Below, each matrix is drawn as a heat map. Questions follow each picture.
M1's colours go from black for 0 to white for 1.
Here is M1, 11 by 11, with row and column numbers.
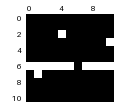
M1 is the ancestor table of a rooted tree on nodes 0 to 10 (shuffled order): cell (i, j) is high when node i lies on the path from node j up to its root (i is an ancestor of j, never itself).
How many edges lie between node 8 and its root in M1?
1
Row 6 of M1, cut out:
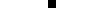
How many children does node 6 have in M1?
7
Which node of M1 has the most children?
6
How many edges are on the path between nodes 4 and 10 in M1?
4
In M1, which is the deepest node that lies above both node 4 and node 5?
6
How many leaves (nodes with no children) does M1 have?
7
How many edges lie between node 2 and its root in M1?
1
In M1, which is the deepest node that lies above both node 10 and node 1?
6
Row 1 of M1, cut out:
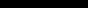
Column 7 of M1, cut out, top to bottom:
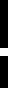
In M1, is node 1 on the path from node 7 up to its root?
no
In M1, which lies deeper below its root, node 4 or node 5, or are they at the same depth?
node 4
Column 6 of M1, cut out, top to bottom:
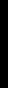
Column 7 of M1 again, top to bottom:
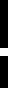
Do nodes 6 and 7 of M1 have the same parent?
no
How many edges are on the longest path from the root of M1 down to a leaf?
2
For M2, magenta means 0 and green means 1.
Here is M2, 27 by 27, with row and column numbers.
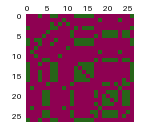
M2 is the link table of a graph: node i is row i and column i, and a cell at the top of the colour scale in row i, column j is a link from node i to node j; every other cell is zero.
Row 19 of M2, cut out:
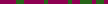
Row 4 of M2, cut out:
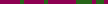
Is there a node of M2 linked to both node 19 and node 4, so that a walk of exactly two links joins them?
yes
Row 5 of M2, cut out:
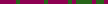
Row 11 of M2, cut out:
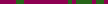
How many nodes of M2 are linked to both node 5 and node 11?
8
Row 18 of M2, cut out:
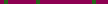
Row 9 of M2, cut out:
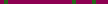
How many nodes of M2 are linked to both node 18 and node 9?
2
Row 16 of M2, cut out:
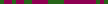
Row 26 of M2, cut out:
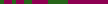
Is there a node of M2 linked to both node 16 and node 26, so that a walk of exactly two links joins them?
yes
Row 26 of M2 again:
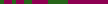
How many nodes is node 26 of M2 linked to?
9
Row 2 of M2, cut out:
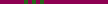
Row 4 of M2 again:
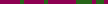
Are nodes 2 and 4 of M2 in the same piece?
yes
